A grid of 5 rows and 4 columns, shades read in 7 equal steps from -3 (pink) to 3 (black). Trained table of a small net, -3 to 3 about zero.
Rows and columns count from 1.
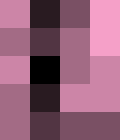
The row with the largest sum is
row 5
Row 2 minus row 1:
1 -1 -1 0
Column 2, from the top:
2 1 3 2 1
